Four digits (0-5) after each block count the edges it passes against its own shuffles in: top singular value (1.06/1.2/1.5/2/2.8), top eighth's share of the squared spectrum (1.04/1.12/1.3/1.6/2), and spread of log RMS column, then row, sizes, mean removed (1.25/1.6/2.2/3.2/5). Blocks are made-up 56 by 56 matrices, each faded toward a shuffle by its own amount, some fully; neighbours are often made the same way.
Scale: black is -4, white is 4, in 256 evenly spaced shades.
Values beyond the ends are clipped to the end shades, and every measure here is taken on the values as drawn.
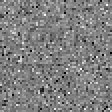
1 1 0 0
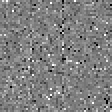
2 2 1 0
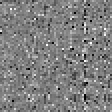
3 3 2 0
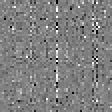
4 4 2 1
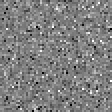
0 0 0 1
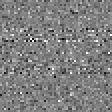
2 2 0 3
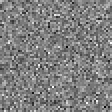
2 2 0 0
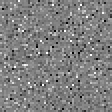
0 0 0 0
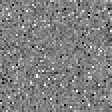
0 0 0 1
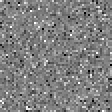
0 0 0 0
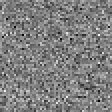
3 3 0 1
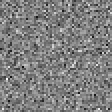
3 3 1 1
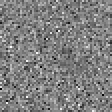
0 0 0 0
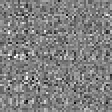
4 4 2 3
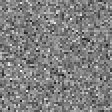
1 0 0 0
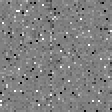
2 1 0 0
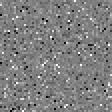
2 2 0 0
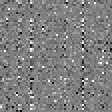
4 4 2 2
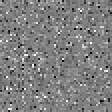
2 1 0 0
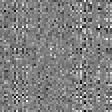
4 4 3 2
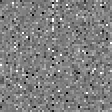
1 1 1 0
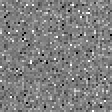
0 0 0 0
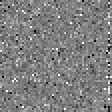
2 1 1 0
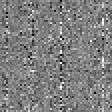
2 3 3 0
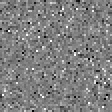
0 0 0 0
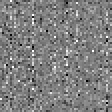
2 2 3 0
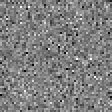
0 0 1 0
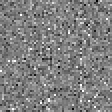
1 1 1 0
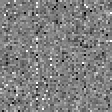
2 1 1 0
